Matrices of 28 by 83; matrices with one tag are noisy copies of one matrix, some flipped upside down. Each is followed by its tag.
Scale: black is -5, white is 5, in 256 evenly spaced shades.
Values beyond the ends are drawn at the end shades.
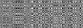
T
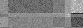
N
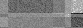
N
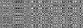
T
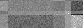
N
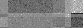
N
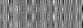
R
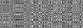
T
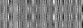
R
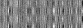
R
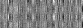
R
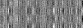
R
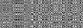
T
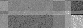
N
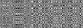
T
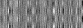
R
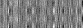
R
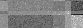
N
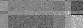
N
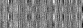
R
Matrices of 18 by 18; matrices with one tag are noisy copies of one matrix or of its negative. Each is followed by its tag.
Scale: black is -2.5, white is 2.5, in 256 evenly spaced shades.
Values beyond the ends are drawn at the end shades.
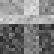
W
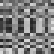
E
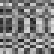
E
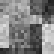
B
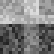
W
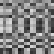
E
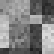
B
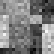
B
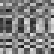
E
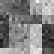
B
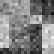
B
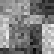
B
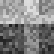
W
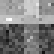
W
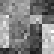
B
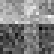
W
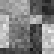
B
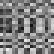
E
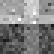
W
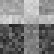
W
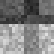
W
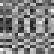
E
